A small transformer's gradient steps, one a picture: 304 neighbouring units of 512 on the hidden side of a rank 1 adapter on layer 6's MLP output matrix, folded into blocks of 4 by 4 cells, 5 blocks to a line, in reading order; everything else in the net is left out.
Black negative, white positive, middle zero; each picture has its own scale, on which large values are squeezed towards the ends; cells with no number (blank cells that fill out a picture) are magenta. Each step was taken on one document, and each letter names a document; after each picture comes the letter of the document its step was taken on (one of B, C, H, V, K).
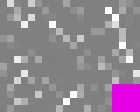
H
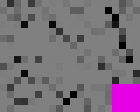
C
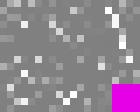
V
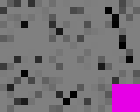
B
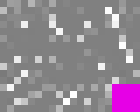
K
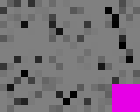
B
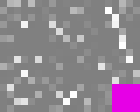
C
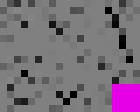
V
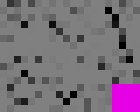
C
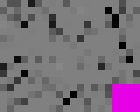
K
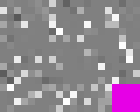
K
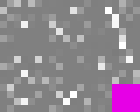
V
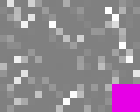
H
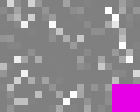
H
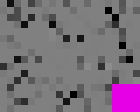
H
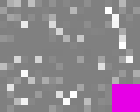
V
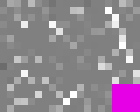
C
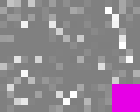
C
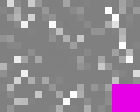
H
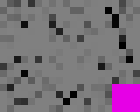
B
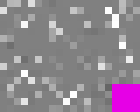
B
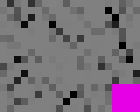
H
